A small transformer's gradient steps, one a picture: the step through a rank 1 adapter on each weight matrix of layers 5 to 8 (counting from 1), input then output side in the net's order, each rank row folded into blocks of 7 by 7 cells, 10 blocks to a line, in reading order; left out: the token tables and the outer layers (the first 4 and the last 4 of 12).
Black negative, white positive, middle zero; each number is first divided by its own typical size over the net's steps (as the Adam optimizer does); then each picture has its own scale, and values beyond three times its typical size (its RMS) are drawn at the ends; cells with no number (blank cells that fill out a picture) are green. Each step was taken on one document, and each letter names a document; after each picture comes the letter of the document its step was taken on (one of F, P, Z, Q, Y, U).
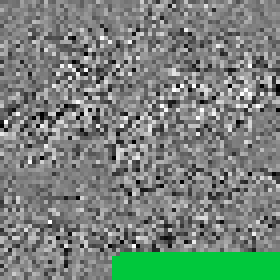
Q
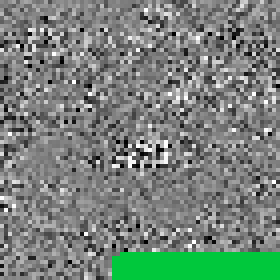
Q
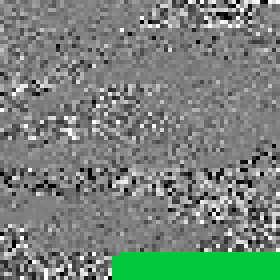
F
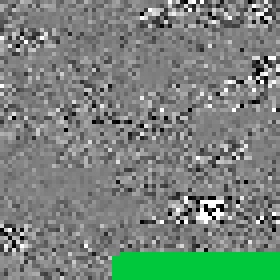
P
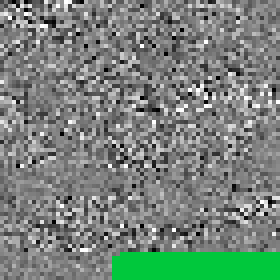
Q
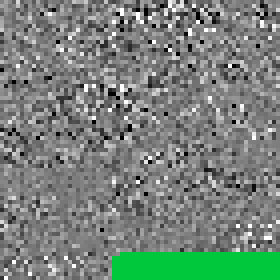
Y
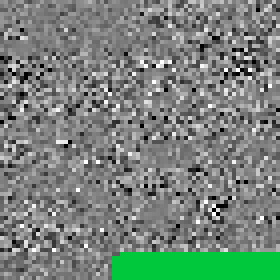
P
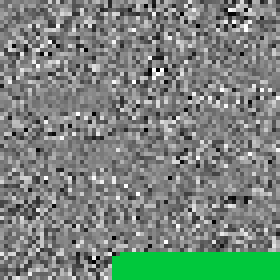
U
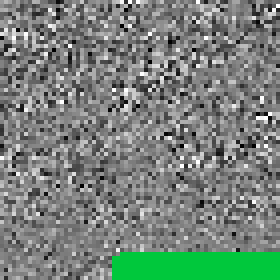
U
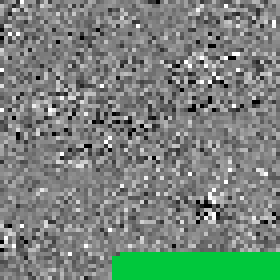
P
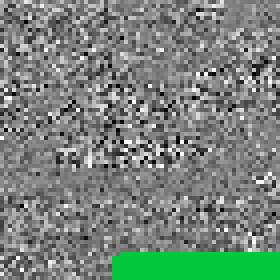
Q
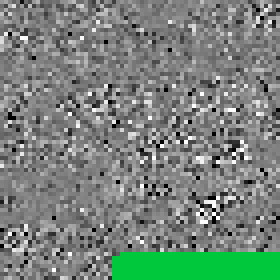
P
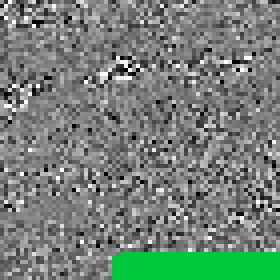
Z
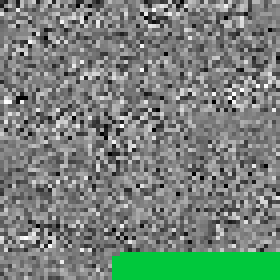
Q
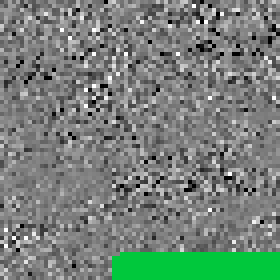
Y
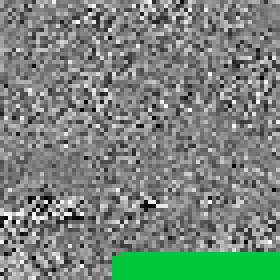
Q
